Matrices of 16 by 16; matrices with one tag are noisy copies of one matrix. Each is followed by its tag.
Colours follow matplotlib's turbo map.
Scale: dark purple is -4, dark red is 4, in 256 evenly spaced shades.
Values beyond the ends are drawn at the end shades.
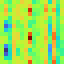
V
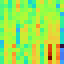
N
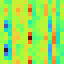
V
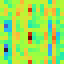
V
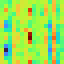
V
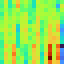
N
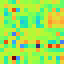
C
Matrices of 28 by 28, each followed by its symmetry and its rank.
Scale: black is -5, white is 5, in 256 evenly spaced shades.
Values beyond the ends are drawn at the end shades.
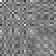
symmetric, rank three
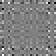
antisymmetric, rank two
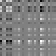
symmetric, rank one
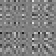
antisymmetric, rank two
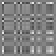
symmetric, rank one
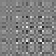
symmetric, rank two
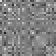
symmetric, rank three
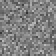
neither, full rank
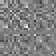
symmetric, rank three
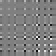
symmetric, rank one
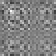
symmetric, rank three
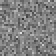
neither, full rank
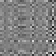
neither, rank two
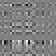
neither, rank two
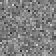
neither, full rank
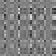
neither, rank two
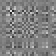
symmetric, rank two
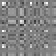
symmetric, rank two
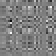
neither, rank two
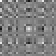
symmetric, rank two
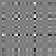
symmetric, rank one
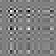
symmetric, rank one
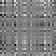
antisymmetric, rank two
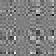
antisymmetric, rank two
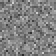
neither, full rank
